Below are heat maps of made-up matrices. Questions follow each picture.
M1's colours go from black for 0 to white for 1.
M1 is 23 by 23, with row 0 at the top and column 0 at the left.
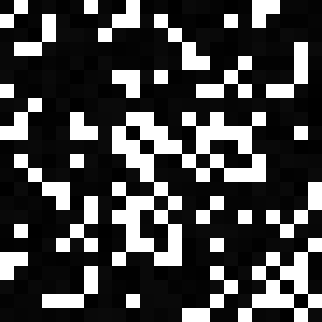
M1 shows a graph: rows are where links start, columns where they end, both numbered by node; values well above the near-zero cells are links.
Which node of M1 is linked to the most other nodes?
node 9
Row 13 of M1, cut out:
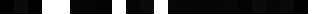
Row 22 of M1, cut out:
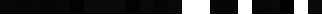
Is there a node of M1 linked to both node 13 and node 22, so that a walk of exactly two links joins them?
no
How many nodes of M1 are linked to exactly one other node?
1
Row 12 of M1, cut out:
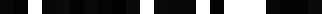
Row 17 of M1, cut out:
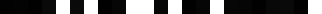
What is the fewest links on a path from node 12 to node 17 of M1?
1
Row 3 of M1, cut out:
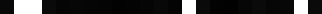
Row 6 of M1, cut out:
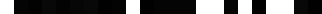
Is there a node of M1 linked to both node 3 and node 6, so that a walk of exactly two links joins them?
no
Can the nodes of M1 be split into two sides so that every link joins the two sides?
no
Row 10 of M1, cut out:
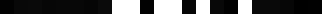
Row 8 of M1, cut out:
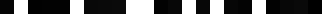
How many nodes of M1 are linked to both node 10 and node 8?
1
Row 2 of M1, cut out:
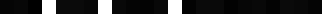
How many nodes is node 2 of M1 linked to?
3
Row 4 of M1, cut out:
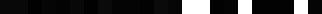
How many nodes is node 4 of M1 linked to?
4
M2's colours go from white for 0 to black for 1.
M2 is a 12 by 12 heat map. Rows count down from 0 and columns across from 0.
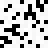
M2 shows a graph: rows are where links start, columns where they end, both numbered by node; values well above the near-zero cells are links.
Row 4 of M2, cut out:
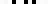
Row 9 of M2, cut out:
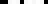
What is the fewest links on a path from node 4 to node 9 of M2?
4
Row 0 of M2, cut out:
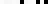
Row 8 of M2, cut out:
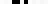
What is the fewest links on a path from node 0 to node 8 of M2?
5
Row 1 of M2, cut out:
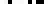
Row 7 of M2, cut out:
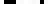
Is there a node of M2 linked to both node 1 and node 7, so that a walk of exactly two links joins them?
yes
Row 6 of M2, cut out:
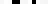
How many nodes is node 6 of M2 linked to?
3
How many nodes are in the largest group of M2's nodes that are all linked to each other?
4
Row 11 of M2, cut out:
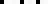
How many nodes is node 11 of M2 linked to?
3
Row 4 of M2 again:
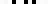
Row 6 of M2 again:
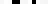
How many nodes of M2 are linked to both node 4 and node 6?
2
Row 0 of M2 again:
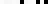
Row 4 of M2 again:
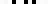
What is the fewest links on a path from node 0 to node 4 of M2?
5
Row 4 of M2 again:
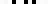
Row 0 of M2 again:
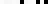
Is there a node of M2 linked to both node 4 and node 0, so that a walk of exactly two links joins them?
no
